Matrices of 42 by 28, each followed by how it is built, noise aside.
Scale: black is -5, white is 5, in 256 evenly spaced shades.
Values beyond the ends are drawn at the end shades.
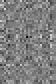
low rank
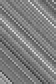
Toeplitz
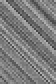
Toeplitz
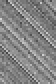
Toeplitz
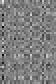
low rank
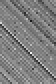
Toeplitz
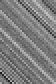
Toeplitz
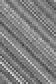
Toeplitz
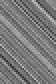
Toeplitz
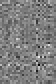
low rank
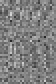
low rank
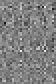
low rank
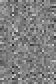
low rank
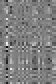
low rank
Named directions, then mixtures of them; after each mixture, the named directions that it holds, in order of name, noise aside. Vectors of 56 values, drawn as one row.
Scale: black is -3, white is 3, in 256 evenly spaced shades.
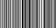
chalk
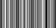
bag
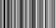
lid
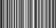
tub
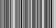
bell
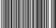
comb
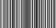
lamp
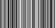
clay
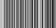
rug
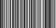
bag, comb, tub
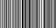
chalk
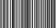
lamp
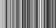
chalk, lid, rug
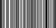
bag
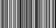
clay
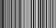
chalk, lamp, rug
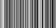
rug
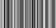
comb, lid, rug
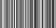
rug, tub
